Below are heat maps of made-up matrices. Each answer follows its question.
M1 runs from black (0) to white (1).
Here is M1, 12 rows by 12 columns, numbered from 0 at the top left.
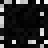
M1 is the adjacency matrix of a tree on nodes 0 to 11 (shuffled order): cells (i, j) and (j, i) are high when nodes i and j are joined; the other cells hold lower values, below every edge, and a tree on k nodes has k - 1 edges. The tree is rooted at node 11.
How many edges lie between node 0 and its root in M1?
1
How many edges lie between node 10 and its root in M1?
1
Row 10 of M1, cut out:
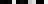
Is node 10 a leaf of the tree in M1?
no
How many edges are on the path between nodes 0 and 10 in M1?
2
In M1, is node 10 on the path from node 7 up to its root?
yes
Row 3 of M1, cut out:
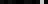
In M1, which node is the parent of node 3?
10
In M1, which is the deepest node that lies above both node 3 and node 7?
10
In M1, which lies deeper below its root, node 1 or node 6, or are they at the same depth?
the same depth
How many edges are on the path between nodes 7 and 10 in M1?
1
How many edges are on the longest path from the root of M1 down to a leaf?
2
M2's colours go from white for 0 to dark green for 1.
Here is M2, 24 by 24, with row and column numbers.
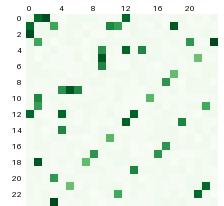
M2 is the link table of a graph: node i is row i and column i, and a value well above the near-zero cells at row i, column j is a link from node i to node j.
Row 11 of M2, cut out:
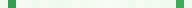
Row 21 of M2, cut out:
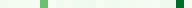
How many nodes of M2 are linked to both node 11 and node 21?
1
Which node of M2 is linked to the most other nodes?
node 1
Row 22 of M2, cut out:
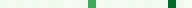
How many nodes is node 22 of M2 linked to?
2
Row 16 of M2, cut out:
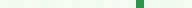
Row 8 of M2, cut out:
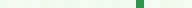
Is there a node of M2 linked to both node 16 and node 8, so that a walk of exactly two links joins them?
yes
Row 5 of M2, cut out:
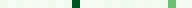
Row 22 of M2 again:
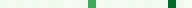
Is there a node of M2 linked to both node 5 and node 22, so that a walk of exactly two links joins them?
yes
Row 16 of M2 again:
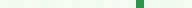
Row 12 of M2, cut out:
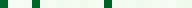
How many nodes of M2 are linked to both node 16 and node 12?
0
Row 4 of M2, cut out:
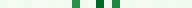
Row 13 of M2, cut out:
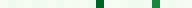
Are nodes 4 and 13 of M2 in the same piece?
yes
